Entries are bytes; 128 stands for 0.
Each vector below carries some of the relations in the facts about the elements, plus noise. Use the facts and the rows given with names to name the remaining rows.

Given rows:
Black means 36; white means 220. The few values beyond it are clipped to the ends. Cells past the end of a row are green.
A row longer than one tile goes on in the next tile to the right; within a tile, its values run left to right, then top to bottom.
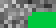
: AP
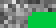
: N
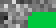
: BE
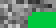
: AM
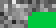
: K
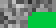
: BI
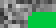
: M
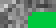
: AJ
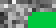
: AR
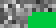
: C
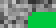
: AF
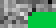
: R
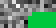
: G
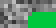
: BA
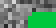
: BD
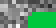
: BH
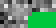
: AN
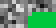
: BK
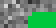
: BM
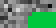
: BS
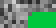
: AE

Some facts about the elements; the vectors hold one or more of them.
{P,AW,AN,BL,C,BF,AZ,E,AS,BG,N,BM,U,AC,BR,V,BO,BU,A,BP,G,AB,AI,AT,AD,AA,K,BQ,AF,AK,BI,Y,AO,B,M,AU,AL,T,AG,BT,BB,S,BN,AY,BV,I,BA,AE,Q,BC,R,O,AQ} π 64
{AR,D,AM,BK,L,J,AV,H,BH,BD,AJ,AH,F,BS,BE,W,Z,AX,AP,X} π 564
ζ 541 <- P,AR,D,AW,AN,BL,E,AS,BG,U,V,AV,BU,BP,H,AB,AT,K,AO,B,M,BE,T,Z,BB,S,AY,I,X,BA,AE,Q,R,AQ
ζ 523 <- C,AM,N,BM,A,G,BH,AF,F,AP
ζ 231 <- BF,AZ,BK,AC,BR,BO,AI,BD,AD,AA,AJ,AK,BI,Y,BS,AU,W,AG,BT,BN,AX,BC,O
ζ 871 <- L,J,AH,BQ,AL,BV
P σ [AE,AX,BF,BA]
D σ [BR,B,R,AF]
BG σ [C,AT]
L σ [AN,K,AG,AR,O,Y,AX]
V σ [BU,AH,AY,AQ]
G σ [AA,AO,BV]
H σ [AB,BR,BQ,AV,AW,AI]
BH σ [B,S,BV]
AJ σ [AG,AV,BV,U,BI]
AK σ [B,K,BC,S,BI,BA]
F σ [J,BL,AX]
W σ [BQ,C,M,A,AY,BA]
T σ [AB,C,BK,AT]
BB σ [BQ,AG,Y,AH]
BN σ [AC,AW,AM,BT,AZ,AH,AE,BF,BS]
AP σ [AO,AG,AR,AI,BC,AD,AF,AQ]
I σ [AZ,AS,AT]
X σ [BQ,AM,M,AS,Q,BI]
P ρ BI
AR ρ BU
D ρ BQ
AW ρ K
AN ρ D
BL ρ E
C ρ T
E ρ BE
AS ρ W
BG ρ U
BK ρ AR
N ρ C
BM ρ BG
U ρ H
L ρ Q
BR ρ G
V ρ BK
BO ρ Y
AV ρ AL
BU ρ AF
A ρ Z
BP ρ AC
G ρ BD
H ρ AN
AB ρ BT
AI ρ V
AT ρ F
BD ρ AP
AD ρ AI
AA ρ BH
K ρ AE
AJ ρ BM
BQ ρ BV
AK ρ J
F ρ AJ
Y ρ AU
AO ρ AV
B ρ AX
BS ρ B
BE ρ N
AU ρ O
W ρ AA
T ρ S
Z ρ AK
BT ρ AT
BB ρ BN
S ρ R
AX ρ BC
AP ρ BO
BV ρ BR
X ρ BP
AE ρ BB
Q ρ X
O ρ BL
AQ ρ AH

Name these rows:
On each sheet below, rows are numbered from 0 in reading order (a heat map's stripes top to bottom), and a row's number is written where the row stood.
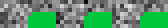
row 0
H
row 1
O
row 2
Q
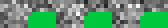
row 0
L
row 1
D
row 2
BQ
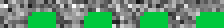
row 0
F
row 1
BV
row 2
AA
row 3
BG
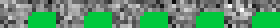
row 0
BR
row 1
B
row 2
W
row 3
AX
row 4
J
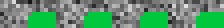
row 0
BB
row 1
X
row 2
AH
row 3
U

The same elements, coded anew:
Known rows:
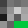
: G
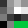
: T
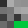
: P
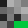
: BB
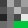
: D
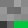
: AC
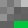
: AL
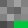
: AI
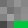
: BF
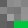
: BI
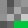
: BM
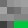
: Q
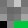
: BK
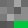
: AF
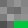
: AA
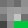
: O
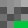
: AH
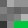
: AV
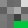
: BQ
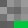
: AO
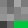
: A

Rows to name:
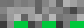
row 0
N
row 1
BT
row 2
AR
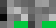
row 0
AP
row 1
AX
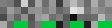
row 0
BV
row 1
S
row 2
I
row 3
BE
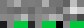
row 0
BS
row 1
AM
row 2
C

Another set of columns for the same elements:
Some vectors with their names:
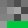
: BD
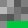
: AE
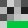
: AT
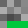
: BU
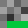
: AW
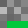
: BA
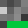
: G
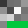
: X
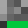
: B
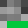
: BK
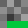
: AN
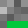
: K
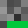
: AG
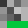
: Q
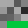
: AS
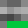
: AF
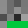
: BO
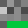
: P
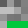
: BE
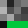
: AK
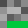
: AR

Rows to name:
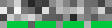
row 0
T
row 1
L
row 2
R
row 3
AM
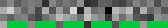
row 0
J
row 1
BM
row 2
H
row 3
AJ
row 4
AP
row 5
A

